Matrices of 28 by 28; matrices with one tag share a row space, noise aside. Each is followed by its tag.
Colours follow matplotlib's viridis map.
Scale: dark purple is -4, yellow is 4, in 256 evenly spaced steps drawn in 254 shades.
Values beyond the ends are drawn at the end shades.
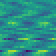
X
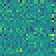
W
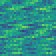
X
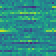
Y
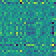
W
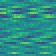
X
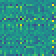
W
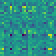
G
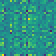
G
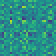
G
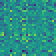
G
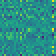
W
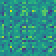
G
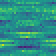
Y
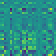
G
